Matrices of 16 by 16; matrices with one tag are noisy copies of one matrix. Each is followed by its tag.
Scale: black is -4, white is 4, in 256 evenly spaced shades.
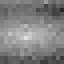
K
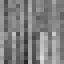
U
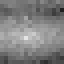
K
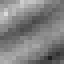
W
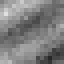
W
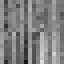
U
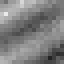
W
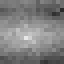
K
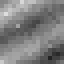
W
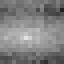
K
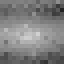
K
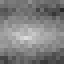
K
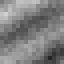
W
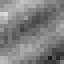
W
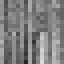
U
